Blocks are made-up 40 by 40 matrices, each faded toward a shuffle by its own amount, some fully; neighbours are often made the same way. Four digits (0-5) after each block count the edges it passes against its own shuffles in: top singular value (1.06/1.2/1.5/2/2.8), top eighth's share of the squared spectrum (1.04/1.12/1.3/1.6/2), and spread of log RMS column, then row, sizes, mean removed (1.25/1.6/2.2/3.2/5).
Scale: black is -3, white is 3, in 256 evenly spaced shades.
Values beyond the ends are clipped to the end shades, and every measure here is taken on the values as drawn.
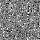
2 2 1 0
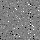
2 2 1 0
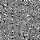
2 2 2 0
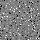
0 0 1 0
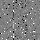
2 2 1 0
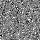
0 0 0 0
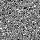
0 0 0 0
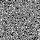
0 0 0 0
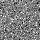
0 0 0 0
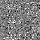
3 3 1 1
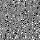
3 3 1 1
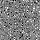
1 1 0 0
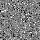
1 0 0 0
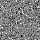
1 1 0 0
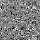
3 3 2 1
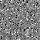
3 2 1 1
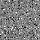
3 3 0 1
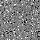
2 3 1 1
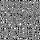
3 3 1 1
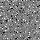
1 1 0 1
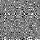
3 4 2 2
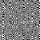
4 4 3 2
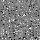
2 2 0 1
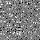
3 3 1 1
